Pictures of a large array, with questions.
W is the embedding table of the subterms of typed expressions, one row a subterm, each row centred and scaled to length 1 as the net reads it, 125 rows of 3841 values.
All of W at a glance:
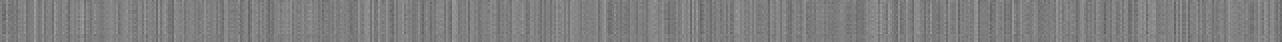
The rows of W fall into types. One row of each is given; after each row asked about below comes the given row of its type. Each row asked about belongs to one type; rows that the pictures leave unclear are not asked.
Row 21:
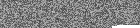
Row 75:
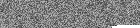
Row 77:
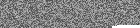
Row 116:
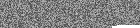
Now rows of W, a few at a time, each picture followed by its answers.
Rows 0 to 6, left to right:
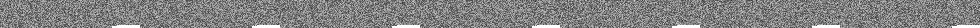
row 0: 116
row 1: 77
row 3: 77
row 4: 116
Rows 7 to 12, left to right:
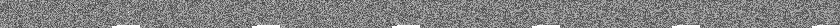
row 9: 75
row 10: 21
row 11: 21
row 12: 21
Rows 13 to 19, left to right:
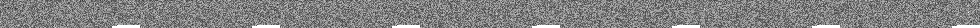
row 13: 77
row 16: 116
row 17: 21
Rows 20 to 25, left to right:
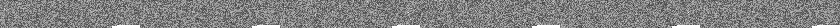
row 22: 75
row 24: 75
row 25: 21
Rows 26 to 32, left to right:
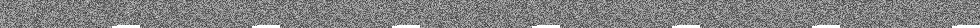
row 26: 75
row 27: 77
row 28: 77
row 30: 77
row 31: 77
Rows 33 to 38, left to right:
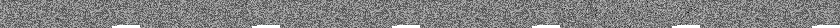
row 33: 21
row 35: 21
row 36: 21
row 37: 77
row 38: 21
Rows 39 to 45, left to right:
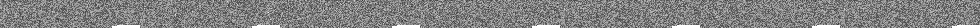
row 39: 21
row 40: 75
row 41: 116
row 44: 77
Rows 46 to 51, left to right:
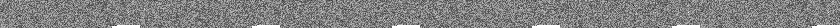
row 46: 75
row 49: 77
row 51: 75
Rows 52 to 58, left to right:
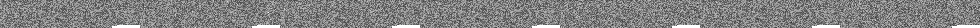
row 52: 21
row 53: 75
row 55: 21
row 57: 21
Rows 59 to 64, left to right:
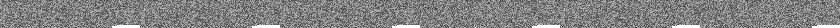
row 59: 21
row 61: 21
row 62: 77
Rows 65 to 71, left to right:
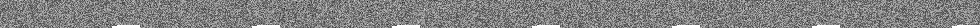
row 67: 77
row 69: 116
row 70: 116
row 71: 21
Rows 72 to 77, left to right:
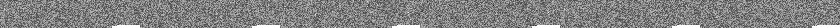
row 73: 116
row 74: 75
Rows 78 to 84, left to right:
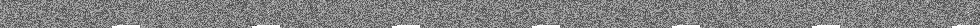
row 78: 21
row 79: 75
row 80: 77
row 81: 21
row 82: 21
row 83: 77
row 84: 75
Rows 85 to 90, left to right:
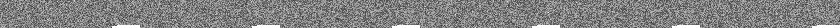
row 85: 75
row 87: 21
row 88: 75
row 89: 21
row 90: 116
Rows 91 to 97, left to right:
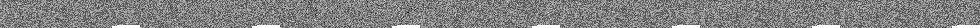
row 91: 21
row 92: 77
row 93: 77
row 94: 75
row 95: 21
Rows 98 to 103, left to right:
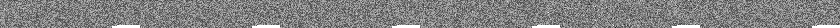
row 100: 116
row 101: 75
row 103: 77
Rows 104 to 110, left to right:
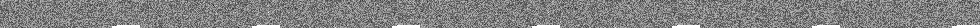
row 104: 116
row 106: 77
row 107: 75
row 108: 77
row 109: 21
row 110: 116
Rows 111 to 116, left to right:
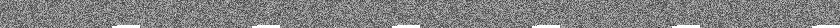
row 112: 75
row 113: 77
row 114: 77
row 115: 75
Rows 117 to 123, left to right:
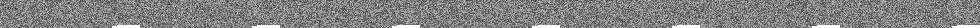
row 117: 77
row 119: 21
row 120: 77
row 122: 75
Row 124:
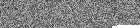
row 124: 77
